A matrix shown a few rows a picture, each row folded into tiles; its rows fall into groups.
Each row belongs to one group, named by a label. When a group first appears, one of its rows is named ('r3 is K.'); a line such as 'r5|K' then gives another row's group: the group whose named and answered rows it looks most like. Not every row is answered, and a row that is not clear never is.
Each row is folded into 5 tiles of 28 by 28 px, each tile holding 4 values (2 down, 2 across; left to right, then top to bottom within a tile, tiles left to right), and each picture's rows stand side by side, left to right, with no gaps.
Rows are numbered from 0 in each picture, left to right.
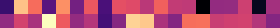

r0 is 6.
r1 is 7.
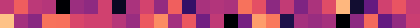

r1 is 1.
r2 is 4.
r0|7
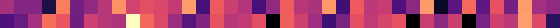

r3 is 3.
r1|3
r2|3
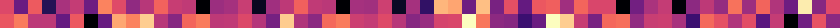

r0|1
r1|7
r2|7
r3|6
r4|7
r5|1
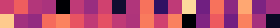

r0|7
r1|3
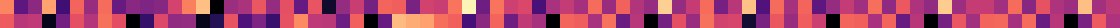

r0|3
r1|4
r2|1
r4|1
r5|3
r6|1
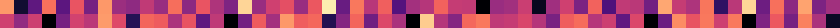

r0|3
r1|1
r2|3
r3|7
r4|1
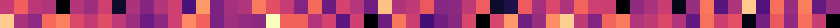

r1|6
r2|1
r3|4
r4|7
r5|3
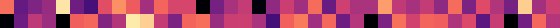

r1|7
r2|1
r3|1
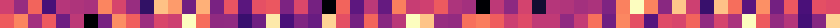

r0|1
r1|6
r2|6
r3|7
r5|6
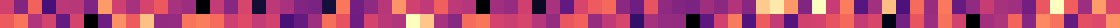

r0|1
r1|7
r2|6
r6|3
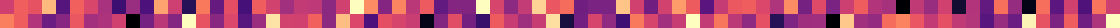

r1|6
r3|4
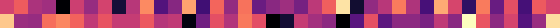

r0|7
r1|3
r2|4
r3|6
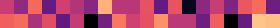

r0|1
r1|1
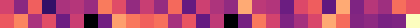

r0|1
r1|1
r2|6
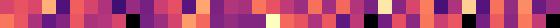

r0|3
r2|1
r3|3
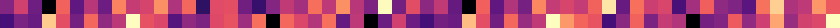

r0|6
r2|1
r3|6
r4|3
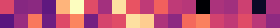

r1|7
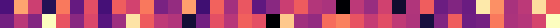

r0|6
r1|3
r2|7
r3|4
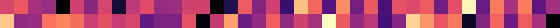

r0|7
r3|3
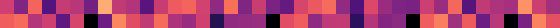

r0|1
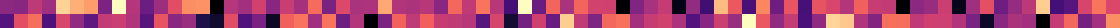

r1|4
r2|1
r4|7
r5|6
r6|7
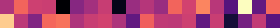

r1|1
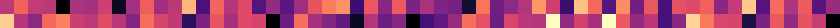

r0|7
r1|3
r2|4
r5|3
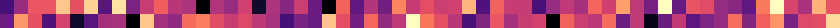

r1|7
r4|1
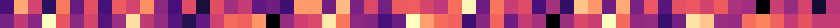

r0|6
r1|3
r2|6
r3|3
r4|6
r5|7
